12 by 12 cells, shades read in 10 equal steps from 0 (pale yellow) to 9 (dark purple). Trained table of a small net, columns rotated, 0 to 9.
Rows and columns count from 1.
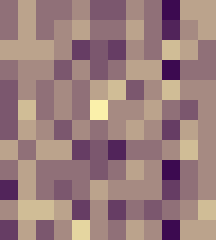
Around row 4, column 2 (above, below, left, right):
3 4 5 4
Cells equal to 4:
37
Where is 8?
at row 2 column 10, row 8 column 7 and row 10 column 1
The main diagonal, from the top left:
5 3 3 6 5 0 4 5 4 7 4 3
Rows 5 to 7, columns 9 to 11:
4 2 4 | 3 5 6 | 4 7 3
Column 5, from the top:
4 3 7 4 5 5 4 7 5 5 7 1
